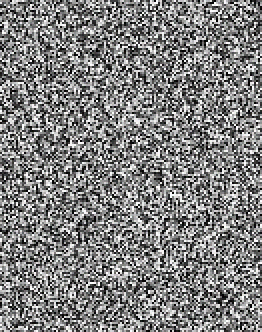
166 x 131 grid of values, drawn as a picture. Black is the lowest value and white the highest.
The histogram is flat. No seam splits the table. The grain is fine, like static. No regular stripes run through it. There is no overall slope. No single row or column stands out from its neighbours. Overall the values sit about 50% of the way up the scale. Neither half mirrors the other.
